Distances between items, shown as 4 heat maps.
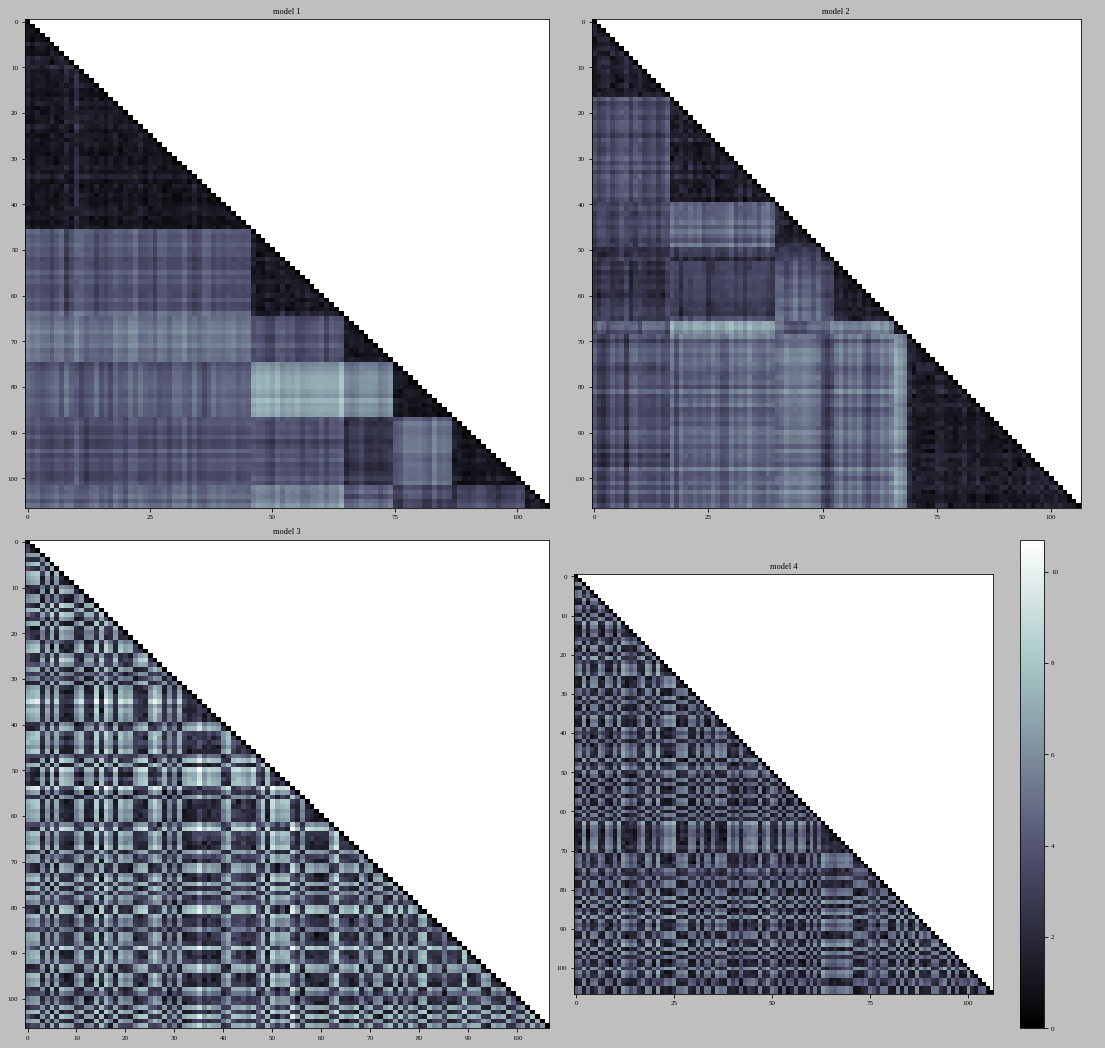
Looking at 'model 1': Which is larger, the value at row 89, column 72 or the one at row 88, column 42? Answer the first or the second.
the second
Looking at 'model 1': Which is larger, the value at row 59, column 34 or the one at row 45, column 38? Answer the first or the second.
the first
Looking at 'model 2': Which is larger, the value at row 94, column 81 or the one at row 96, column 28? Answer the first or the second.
the second
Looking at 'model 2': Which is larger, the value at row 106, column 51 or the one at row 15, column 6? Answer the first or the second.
the first
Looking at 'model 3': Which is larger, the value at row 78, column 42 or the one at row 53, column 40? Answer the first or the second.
the first
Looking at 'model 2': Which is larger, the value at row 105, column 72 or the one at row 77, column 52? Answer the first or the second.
the second
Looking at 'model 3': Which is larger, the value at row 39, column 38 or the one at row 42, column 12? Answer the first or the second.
the second
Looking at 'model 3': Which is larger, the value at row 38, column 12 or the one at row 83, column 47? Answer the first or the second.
the second
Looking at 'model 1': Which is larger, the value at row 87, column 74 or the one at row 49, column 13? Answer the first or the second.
the second
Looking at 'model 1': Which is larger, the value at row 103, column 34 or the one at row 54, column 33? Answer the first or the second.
the first
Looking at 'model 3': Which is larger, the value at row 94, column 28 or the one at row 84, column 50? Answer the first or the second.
the second
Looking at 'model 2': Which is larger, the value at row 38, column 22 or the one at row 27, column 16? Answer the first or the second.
the second
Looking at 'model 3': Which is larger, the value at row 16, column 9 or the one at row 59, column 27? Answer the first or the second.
the first
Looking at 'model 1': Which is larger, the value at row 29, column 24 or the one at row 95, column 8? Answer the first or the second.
the second
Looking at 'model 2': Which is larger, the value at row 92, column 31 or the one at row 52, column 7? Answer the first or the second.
the first
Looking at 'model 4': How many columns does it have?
107
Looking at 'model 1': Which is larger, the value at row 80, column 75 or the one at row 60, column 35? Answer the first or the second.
the second
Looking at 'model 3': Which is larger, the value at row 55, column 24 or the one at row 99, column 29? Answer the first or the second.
the first
